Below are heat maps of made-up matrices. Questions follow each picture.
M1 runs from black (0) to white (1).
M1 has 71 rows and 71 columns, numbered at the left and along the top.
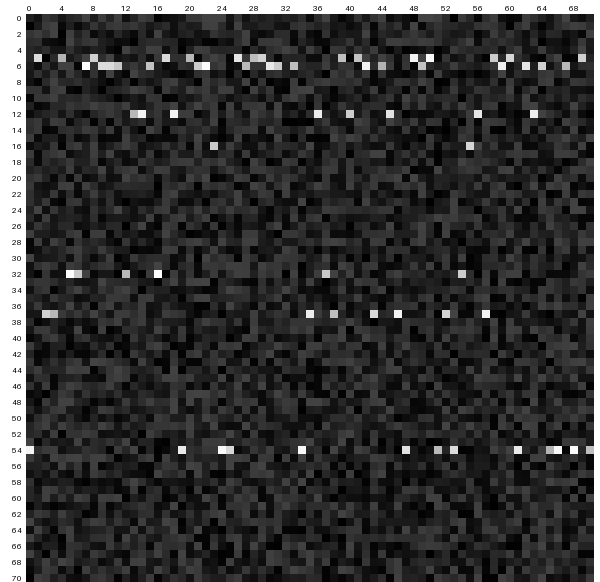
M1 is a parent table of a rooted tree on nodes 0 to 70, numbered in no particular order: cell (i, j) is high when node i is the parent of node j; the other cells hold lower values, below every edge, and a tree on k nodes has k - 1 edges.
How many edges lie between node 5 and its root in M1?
1
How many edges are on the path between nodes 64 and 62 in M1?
2
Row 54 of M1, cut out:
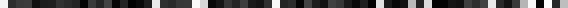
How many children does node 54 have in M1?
13
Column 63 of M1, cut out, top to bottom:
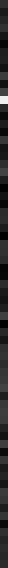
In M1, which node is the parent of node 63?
12
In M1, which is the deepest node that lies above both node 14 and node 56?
12
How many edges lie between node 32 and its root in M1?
0
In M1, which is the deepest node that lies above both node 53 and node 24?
54
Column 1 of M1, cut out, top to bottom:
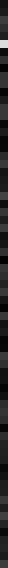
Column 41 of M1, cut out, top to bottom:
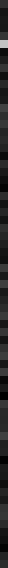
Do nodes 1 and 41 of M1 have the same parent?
yes
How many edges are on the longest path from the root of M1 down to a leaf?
2
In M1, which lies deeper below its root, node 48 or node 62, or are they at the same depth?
the same depth
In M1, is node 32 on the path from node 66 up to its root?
yes
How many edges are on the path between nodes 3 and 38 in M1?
2
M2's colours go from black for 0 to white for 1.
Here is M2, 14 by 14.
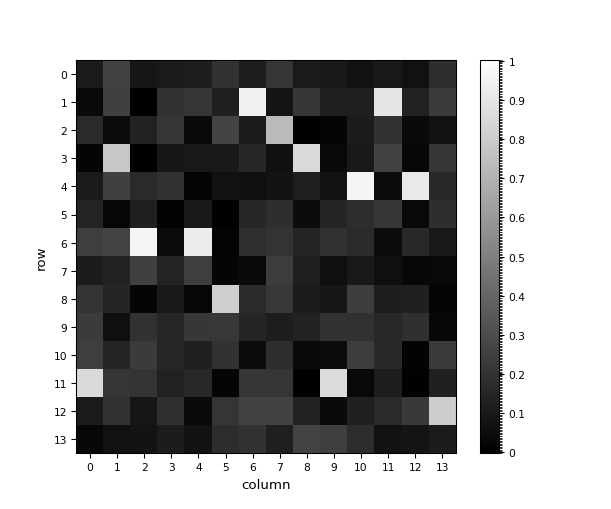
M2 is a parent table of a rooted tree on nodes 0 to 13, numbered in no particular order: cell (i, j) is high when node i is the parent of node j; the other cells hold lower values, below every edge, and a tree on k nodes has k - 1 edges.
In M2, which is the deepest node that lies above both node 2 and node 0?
1
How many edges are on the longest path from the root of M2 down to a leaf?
5
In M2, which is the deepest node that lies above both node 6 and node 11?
1
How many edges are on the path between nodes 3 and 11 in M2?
2
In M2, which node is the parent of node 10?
4
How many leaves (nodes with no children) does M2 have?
6
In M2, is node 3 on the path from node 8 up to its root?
yes
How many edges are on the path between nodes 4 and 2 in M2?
2
